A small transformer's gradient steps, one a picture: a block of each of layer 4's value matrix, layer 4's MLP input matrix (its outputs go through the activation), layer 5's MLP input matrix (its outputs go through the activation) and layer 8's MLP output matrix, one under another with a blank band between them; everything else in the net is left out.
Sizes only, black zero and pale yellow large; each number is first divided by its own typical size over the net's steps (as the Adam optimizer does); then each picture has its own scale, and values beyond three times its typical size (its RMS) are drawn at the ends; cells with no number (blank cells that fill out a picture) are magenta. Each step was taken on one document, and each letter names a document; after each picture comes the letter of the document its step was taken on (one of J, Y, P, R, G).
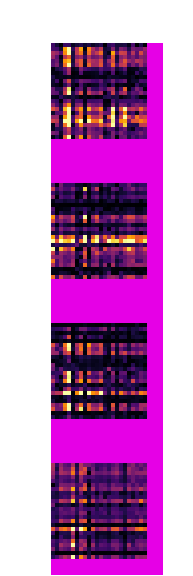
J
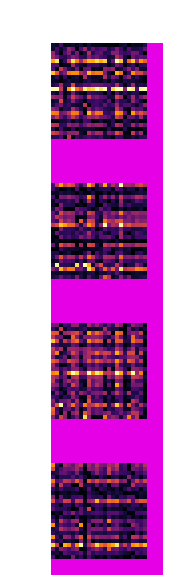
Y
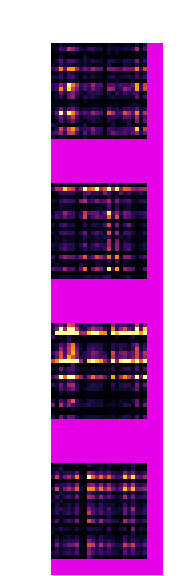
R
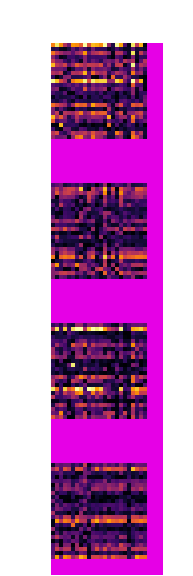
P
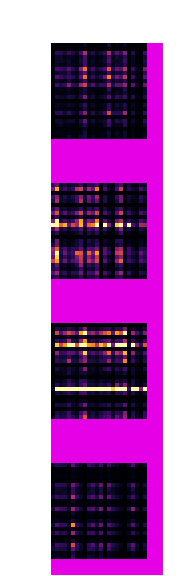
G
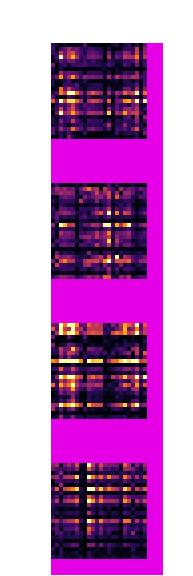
R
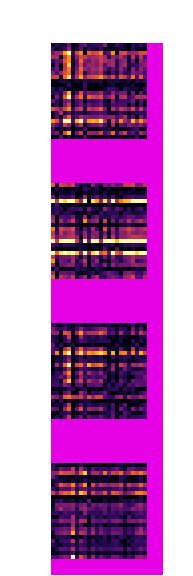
J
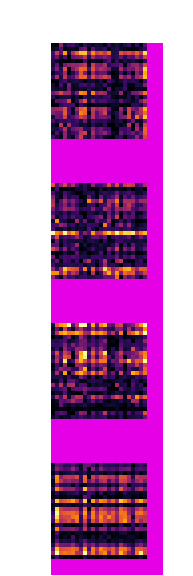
P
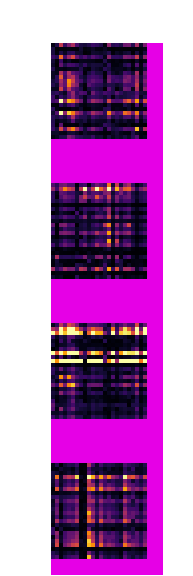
R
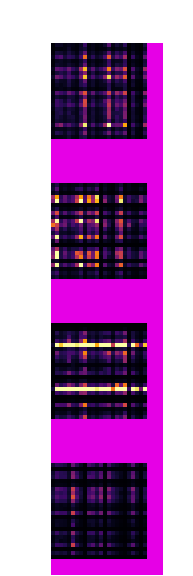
G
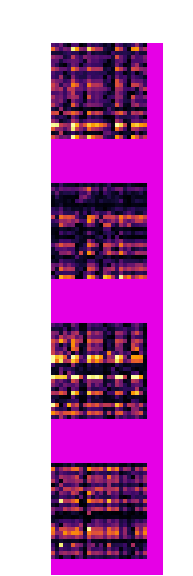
Y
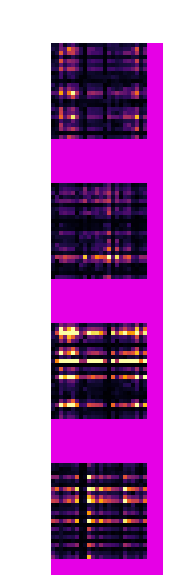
R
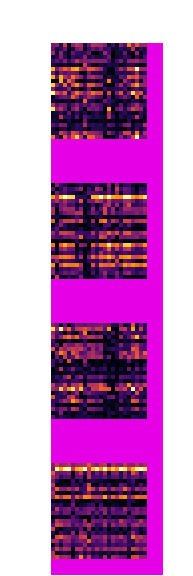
P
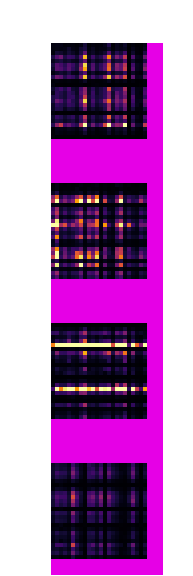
G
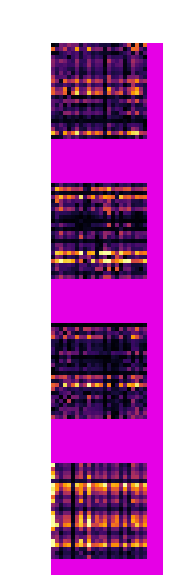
J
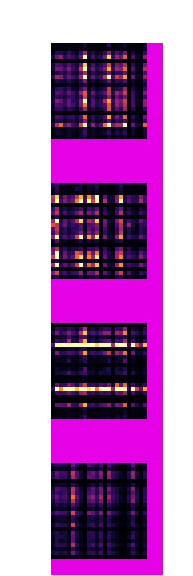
G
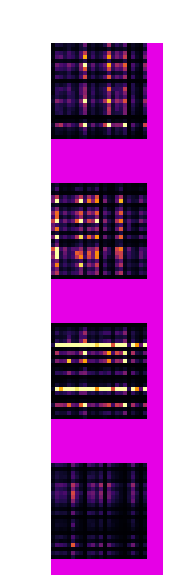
G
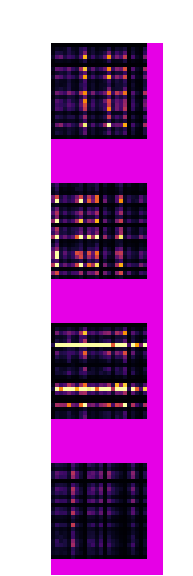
G
